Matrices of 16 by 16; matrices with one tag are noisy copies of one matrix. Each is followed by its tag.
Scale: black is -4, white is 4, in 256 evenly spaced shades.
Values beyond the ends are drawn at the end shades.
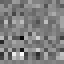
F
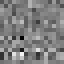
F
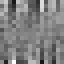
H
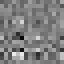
F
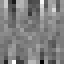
H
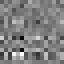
F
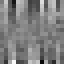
H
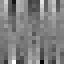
H
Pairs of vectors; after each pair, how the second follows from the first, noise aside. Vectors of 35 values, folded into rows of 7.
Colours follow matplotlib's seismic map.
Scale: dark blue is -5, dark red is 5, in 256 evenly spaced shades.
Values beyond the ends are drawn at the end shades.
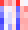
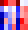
scaled up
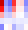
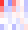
shrunk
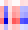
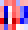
scaled up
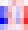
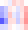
shrunk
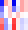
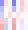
shrunk
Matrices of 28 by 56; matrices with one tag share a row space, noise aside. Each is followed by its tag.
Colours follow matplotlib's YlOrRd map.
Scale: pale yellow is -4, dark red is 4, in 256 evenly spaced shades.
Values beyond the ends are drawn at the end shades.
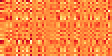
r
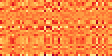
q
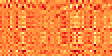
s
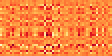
q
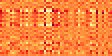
q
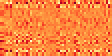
r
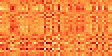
q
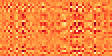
s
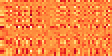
r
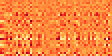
r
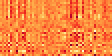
s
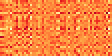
r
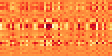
q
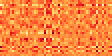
q
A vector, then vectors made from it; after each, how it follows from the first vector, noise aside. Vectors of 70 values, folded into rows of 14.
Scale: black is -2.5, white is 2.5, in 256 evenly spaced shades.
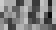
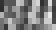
negated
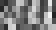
negated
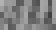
shrunk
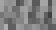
shrunk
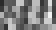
negated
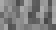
shrunk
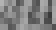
shrunk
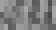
shrunk
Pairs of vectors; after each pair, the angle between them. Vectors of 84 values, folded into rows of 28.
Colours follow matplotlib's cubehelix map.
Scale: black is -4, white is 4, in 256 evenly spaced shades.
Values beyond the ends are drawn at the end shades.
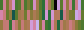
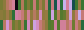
partly aligned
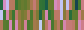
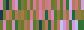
partly opposed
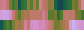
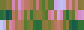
nearly opposite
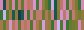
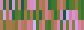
partly aligned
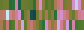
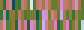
orthogonal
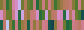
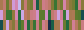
nearly parallel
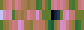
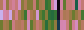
partly aligned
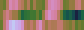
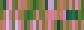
partly aligned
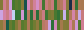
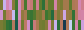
partly aligned
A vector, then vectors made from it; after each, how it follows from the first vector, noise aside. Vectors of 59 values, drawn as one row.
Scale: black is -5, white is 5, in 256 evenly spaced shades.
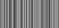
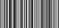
scaled up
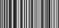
scaled up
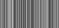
sign-scrambled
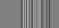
partly zeroed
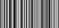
scaled up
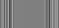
partly zeroed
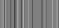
partly zeroed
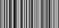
scaled up
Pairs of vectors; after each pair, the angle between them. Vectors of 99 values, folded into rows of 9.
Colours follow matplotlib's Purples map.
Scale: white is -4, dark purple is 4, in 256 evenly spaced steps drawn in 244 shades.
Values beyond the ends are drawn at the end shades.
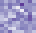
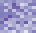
partly opposed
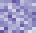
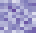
nearly opposite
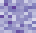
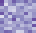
nearly opposite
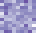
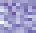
orthogonal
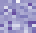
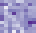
partly aligned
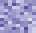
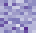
nearly parallel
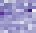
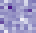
partly aligned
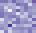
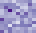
nearly opposite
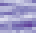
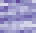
nearly opposite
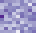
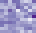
orthogonal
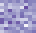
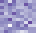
orthogonal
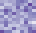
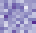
partly opposed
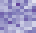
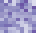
partly aligned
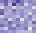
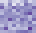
nearly opposite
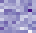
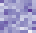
nearly parallel
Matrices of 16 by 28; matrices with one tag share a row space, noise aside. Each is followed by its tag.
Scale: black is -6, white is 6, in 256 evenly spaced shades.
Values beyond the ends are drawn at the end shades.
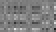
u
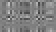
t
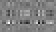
t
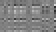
u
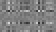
t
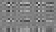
t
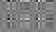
t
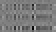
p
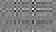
p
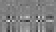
t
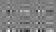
t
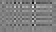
p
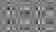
t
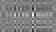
p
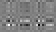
t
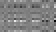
u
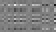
u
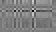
p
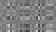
t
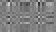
t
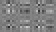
t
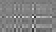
p
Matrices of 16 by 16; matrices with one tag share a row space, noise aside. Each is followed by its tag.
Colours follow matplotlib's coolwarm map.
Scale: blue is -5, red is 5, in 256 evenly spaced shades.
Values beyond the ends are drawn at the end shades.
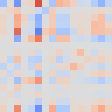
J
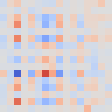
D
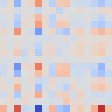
J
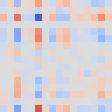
J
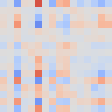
J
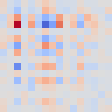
D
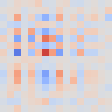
D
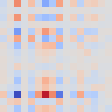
D
